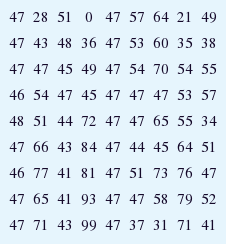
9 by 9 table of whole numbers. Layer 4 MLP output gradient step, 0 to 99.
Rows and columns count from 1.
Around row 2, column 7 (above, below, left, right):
64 70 53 35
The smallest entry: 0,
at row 1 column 4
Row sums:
364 407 468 443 463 491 539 529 487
